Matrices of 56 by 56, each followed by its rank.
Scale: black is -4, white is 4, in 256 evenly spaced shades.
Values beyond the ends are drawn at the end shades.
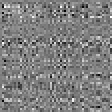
five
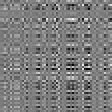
two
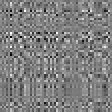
three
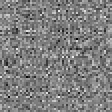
ten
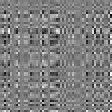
two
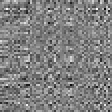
five
